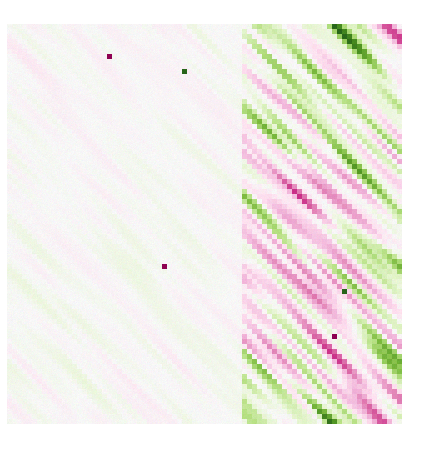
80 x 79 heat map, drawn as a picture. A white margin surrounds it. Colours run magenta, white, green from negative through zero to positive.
The left part is calmer, up to a seam about 60% of the way across. The grain runs diagonally down to the right. On average the colour sits 50% of the way up the scale. Five lone cells stand out: two far higher and three far lower than their neighbours. The top right is the ninth with the highest average. No overall slope runs across the table. No row or column stands out.
